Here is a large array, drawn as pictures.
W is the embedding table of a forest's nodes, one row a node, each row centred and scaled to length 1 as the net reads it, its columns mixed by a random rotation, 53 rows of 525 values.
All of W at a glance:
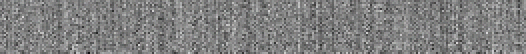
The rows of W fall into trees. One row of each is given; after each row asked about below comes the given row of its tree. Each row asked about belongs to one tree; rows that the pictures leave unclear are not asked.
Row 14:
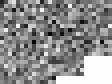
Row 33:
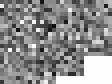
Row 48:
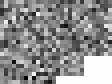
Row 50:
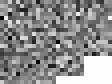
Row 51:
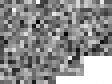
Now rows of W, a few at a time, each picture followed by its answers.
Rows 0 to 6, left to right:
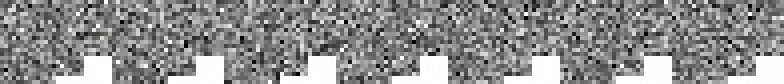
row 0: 50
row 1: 48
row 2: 33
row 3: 48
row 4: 50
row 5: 50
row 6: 50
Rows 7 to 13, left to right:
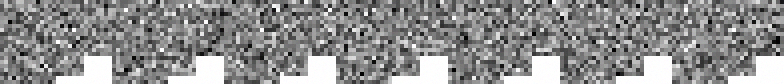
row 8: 51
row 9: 33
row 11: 50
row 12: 50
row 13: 51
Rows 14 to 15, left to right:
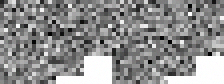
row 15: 50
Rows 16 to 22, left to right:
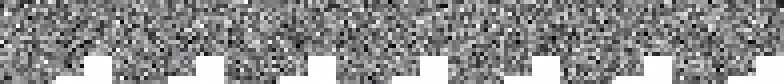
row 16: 14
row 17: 48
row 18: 48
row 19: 48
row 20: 51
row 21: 50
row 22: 48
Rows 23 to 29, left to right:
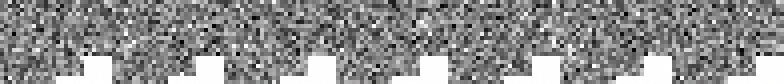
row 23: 50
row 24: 51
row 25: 14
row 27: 50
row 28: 14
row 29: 50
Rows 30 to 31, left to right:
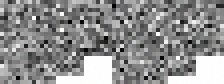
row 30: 51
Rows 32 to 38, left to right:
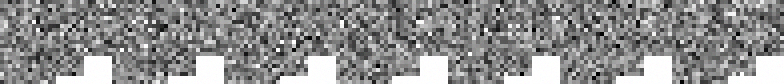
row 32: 33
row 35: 48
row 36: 33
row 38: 51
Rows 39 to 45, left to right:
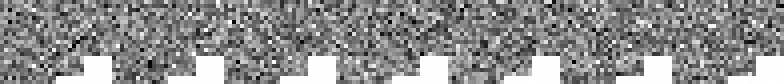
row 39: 48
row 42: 14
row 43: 14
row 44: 48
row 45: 48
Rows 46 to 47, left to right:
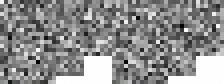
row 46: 50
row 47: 48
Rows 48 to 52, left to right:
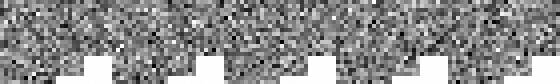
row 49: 48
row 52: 51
